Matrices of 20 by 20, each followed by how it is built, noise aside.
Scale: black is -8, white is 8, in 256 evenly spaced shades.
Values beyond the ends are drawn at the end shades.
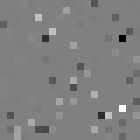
sparse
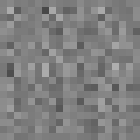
low rank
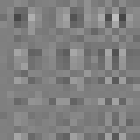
low rank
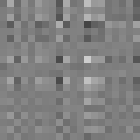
low rank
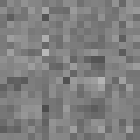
low rank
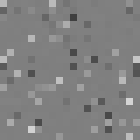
sparse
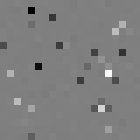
sparse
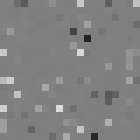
sparse
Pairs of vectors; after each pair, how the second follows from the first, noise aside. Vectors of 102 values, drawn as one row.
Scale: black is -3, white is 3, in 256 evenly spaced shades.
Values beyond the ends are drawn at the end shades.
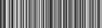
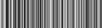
negated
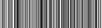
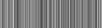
shrunk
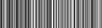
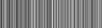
shrunk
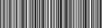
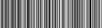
negated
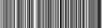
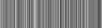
shrunk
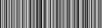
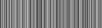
shrunk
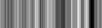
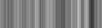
shrunk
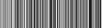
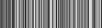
negated
